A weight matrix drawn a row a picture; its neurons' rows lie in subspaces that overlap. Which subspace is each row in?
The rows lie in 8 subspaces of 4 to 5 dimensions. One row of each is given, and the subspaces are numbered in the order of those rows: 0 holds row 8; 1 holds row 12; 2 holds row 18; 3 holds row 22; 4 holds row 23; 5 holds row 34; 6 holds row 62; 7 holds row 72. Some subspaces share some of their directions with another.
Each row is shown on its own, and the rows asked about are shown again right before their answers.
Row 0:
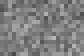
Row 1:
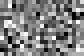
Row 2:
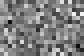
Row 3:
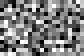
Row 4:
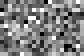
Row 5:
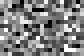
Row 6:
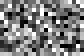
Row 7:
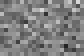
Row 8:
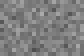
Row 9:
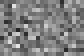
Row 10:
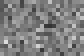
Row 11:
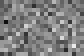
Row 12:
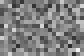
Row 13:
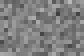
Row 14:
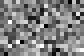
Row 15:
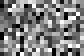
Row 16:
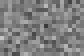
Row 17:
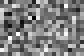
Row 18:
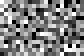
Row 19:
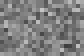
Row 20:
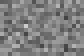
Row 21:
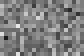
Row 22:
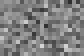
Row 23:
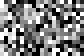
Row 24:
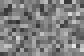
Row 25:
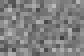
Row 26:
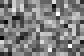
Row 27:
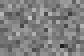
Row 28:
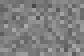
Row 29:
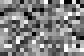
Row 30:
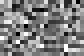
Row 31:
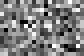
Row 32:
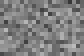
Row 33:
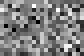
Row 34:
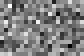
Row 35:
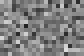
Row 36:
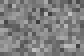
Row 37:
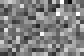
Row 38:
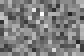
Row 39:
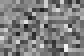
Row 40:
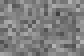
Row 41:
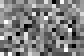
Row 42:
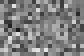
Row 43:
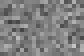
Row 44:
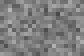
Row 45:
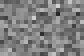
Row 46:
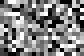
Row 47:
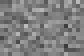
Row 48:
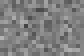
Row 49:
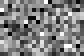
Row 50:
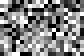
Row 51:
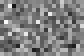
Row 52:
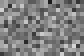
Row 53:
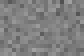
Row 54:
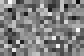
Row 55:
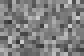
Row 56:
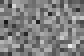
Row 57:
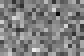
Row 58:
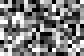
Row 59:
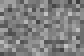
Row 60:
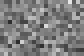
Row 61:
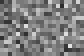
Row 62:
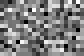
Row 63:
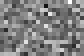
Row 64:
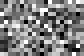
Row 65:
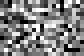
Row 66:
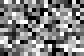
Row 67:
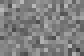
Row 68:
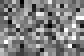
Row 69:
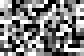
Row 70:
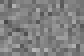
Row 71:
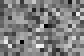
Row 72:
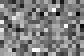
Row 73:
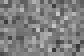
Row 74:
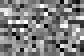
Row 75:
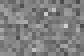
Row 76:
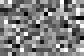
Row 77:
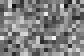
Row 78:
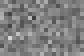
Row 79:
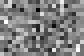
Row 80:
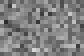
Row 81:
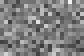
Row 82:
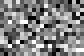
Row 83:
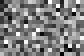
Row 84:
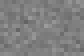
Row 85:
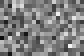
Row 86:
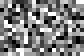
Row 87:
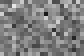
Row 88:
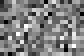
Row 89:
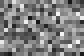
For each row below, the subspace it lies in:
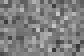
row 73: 0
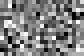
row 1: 4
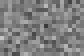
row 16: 3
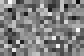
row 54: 6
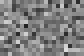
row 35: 2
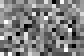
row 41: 3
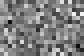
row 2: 4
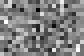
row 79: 0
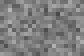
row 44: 6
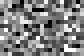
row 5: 2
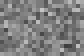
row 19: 2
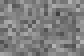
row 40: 6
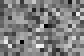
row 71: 2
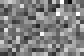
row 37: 7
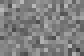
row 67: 1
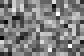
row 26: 0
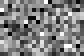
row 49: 3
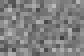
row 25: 6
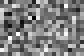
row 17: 5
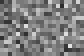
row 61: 2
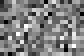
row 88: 1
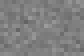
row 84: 5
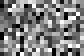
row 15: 4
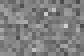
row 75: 7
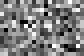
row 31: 6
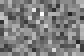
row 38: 5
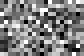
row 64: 1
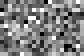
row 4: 3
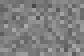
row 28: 1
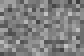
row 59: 6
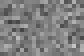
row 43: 7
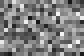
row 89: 5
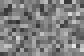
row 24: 7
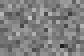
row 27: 5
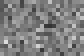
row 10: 2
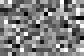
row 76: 7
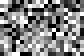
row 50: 3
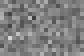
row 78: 5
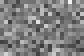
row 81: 4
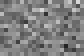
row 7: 3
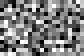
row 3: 6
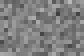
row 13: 7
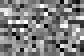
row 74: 7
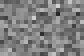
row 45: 5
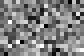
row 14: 4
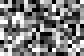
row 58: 0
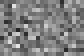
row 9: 5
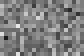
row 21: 4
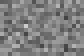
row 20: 0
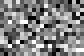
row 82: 4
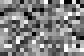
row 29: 7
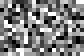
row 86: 6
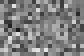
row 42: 5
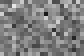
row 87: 3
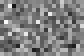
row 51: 5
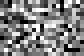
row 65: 0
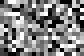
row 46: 1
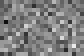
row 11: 1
